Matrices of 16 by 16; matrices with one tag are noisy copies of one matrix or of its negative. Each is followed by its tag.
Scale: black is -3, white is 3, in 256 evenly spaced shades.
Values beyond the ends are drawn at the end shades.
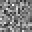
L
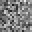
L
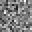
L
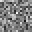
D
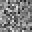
L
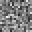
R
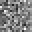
L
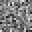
R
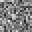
D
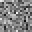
D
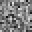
R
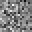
L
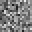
L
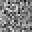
L
